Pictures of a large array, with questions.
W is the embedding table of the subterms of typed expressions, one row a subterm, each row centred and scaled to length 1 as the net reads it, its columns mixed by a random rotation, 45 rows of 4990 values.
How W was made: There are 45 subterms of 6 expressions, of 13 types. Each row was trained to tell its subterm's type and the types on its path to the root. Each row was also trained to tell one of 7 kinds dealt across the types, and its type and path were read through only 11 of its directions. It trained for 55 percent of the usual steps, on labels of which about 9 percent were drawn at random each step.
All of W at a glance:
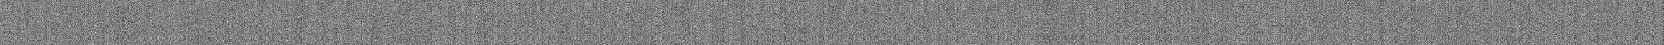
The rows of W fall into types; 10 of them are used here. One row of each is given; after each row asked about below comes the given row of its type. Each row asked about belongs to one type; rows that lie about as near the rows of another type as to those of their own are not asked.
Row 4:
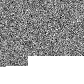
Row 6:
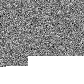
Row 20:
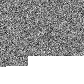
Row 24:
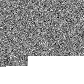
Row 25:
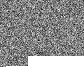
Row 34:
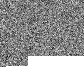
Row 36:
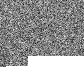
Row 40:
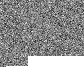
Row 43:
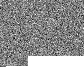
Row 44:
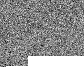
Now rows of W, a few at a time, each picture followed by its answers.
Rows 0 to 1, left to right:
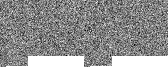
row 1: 40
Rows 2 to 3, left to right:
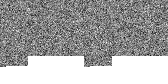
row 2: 4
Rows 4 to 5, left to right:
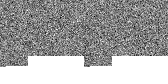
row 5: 36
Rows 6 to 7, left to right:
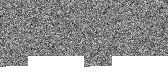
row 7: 34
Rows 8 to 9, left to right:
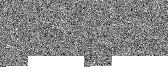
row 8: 36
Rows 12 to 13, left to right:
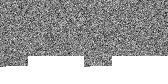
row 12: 24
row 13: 43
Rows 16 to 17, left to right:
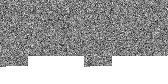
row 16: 25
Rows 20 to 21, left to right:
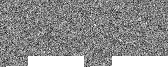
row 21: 20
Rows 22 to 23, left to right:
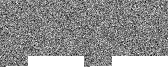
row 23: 36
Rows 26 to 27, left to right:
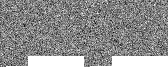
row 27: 20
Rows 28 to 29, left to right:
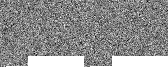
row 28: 40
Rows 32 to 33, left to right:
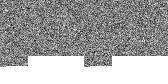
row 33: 44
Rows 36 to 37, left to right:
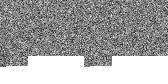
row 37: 20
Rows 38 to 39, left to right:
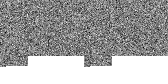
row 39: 36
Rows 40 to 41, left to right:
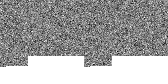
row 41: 40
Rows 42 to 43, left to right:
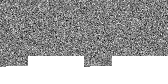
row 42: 20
